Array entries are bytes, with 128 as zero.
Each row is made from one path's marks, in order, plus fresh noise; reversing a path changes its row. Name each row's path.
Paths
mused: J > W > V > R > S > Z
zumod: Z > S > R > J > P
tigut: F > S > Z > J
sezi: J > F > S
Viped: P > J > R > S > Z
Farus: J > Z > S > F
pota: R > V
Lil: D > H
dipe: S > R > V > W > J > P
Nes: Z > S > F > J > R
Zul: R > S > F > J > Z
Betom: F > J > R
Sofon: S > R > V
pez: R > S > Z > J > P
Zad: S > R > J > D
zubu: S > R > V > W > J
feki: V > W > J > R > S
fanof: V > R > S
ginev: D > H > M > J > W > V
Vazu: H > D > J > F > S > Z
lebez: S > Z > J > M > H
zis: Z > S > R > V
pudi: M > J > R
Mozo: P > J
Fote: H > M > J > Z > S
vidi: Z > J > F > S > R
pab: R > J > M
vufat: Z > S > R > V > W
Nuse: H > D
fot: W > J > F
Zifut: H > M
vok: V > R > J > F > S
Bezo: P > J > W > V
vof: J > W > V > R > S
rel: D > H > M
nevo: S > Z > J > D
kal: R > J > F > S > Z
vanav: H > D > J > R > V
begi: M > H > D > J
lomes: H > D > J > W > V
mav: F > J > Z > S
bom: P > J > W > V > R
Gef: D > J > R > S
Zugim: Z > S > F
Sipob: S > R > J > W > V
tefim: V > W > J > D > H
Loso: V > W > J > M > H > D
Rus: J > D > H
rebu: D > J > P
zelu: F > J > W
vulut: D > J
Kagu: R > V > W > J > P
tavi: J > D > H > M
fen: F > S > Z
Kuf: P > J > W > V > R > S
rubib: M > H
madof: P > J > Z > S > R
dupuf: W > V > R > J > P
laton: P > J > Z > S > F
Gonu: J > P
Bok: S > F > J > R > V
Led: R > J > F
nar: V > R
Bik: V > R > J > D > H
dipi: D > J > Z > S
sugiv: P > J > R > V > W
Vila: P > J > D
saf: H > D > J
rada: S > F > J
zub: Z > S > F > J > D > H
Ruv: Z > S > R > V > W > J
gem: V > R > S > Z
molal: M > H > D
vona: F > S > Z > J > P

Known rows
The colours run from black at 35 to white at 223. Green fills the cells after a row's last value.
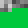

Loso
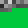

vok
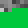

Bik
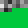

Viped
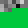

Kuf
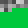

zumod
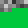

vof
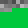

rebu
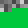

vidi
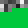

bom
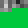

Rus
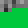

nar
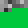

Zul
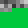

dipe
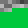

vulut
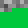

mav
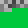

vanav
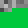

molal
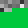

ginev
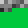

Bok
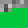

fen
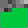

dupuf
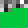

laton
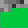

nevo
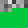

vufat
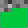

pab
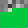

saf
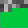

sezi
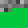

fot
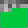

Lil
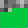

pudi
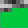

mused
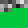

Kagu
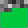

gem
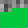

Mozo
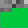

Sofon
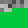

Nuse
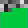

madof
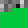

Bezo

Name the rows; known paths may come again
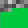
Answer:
rada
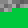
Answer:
dipi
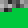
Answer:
kal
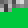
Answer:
vona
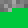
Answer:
rubib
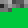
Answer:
fanof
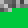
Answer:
Vazu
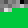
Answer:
rel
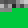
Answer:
dipe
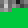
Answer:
Rus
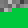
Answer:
Gef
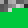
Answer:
begi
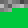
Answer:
vulut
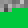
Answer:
fen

